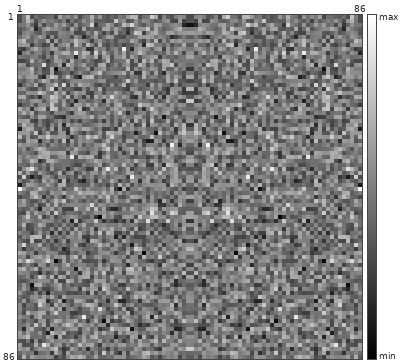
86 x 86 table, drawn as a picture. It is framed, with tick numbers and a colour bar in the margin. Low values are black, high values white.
No regular stripes run through it. No single row or column stands out from its neighbours. The left and right halves mirror each other. Fine speckle covers the field. There is no overall slope. There is no seam. On average the colour sits 50% of the way up the scale.
